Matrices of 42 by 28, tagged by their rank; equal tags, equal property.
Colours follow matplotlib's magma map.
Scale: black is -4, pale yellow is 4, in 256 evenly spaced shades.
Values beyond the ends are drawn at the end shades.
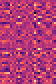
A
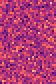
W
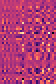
A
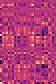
A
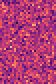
W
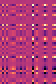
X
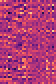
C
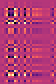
X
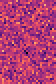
W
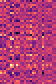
A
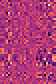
C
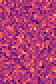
W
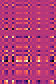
X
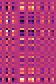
X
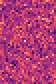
W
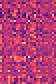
C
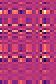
X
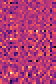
C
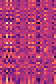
A
